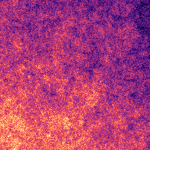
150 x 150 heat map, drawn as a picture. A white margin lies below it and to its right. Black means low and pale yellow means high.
Mirror symmetry: none. Slope: up to the bottom left. Ninth with the highest average: bottom left. Grain: blotchy. Ninth with the lowest average: top right. Stripes: none. Histogram: bell-shaped.
